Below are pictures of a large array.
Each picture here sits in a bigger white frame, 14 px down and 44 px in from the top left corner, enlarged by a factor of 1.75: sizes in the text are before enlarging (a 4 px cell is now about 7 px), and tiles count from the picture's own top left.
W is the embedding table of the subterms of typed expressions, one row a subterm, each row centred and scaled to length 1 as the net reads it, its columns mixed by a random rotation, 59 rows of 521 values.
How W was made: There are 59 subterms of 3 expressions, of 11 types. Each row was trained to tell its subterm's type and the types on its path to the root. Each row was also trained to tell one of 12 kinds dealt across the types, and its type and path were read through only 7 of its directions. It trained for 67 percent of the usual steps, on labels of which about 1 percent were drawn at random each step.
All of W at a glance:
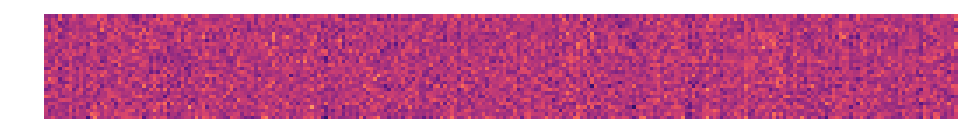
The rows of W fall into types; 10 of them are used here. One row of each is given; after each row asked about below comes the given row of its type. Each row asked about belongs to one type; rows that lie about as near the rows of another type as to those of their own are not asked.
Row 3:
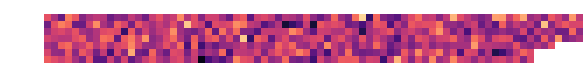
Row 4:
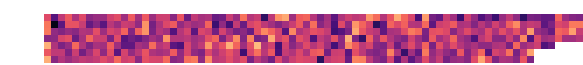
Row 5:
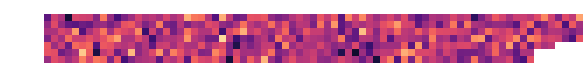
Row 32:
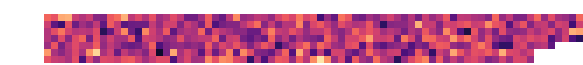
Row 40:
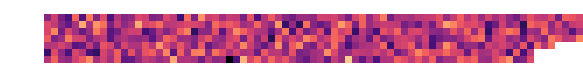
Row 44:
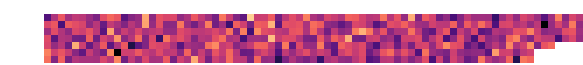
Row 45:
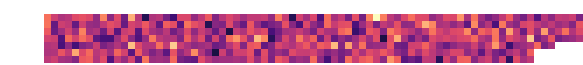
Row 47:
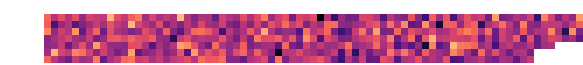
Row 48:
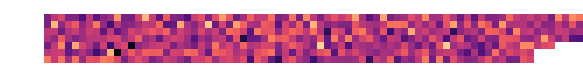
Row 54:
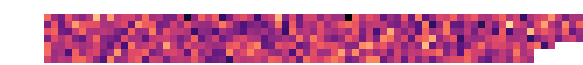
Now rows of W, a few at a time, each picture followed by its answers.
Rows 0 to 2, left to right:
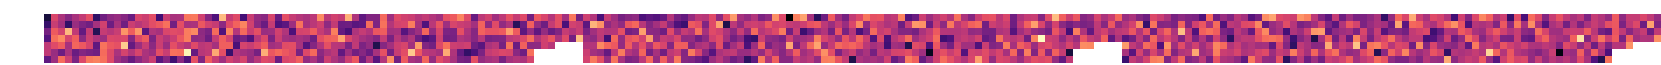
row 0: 5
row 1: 48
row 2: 40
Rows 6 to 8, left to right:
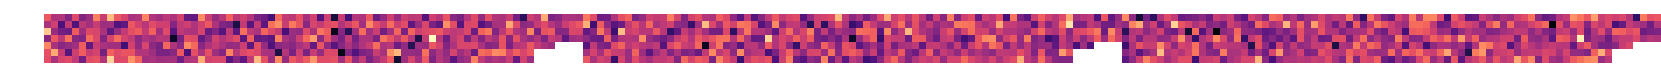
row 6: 54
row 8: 48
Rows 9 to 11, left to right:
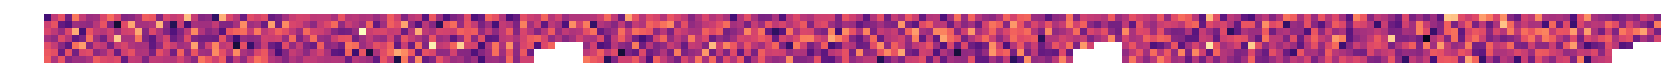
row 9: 44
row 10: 47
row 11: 45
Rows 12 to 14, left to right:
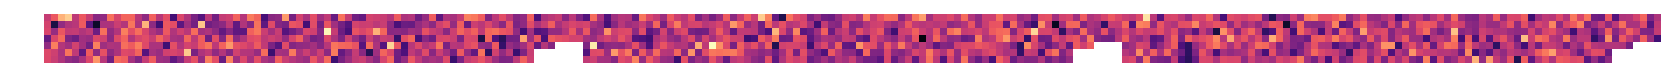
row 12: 4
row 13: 40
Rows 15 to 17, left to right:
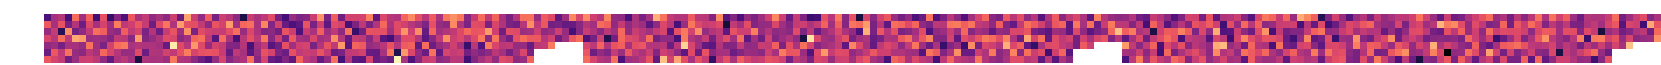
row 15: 40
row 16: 32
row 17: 40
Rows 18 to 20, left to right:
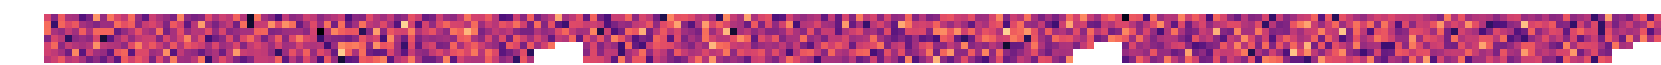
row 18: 47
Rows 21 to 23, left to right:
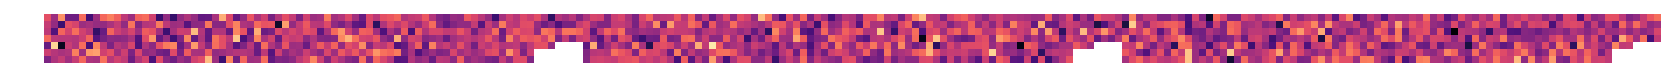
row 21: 44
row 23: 48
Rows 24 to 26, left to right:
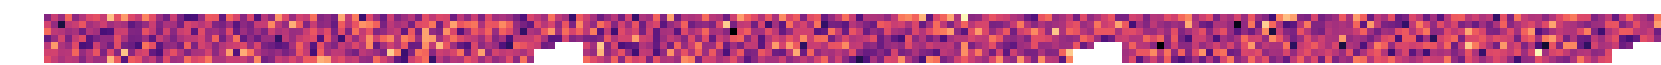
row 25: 45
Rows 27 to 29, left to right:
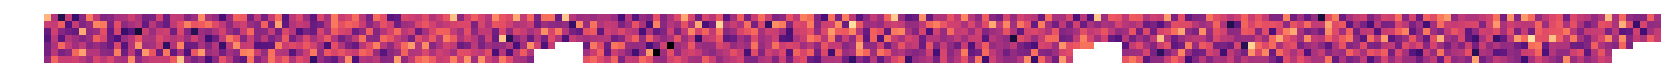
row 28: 48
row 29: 3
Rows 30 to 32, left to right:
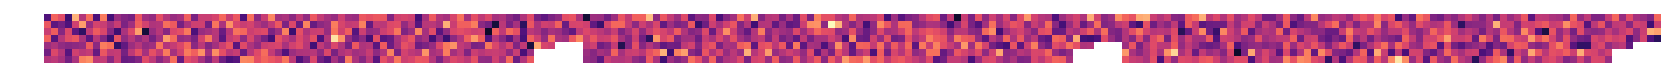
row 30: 40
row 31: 54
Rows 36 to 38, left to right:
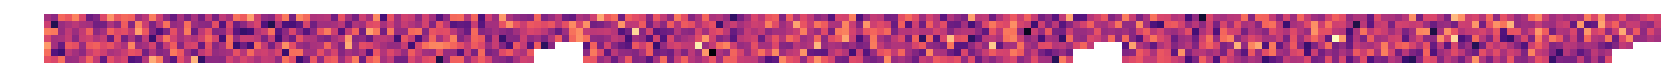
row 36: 4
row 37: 47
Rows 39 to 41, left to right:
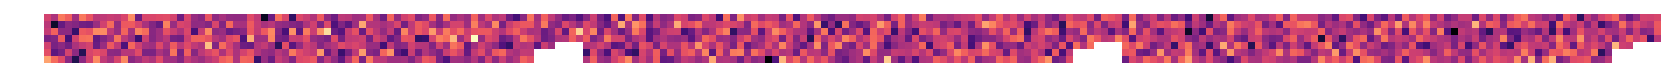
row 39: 4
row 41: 48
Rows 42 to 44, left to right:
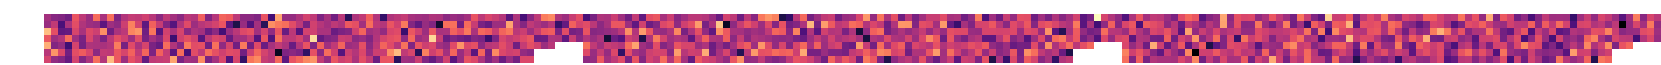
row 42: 54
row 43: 44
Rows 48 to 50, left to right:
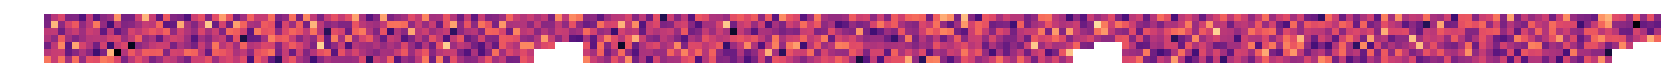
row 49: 45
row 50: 44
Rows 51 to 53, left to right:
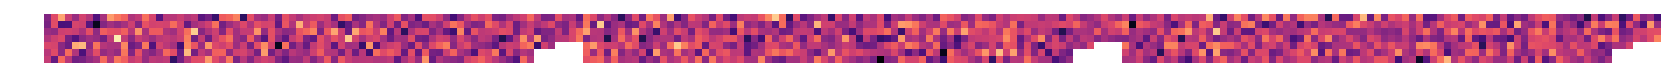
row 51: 44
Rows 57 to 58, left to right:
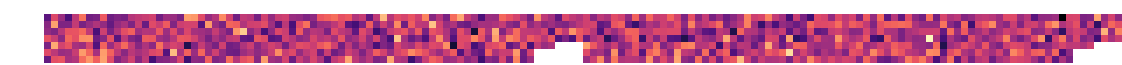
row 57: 5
